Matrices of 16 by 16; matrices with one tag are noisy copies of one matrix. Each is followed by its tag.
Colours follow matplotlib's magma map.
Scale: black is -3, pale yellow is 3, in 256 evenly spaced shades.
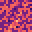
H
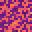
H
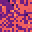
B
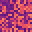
B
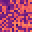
B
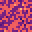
H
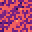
H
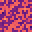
H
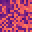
B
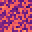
H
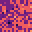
B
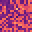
B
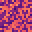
H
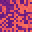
B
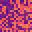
B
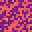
H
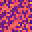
H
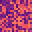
B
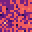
B
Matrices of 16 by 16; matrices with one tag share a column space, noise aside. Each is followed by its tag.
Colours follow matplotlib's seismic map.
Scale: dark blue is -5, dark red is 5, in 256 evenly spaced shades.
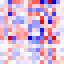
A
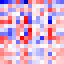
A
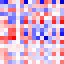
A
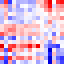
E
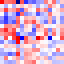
A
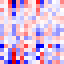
E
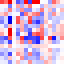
A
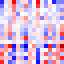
E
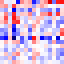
A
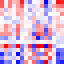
E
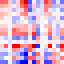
E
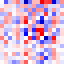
A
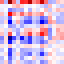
A
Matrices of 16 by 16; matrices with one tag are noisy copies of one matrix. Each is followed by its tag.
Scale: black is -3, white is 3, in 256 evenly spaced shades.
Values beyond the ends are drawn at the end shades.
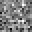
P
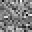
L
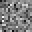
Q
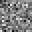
Q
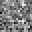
P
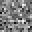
P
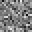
L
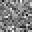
L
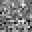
P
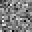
Q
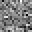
L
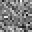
L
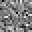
L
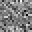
L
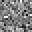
L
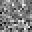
P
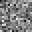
Q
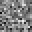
P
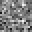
P
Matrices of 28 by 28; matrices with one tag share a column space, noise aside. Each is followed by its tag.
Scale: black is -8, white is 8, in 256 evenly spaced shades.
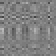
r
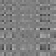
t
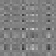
t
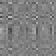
r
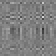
r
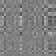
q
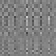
q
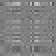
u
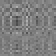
q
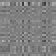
u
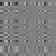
u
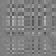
q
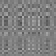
q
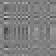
r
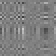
r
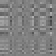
q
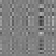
q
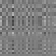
q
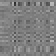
u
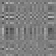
r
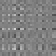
t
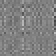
q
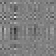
r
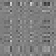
u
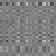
u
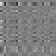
u
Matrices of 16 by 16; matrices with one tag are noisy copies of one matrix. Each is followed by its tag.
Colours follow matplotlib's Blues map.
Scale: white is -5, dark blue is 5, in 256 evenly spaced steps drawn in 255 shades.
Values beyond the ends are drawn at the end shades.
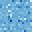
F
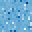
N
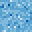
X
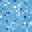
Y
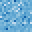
Y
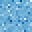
F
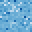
Y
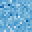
X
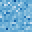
Y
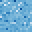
Y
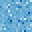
F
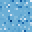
F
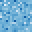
Y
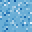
Y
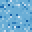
X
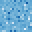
N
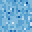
N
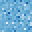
N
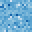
X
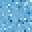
F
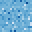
N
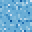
F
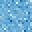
F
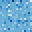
F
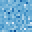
N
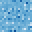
N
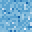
N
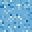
X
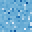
N
